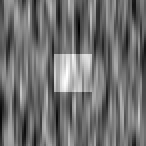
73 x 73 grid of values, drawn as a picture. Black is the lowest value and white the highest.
The centre is the ninth with the highest average. The grain runs up and down. In the centre lies a patch that is higher than the rest. There is no overall slope.
